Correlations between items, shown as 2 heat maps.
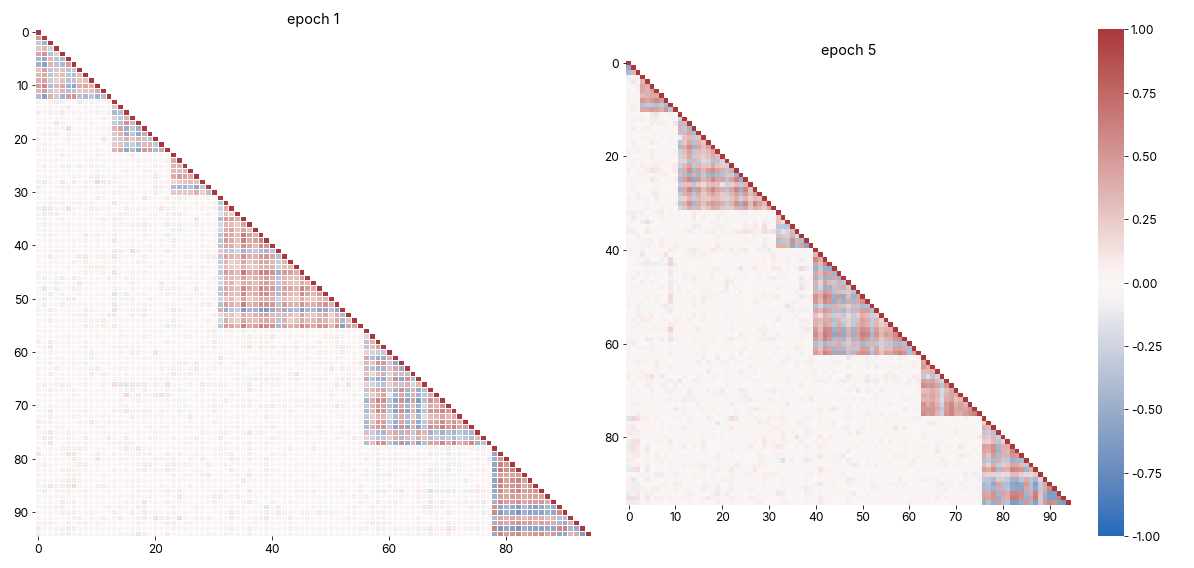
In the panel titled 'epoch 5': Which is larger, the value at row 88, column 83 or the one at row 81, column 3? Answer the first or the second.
the first
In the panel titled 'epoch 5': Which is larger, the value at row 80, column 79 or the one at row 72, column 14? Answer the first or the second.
the second
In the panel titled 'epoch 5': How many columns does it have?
95
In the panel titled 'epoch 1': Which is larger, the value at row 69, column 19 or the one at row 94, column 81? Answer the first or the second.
the second
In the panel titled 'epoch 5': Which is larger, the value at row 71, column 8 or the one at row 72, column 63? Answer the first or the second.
the second
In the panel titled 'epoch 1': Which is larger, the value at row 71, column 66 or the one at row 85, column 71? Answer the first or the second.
the second
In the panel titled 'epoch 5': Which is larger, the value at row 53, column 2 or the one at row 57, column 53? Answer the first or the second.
the second
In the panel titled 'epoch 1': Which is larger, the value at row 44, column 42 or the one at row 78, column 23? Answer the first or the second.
the first
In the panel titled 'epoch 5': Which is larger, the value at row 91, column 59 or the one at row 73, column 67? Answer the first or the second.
the first
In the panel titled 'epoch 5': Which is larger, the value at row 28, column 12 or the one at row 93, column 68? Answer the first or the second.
the first
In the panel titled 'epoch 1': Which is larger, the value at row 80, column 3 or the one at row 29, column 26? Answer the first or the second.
the first
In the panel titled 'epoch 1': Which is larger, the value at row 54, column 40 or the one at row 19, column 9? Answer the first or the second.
the first
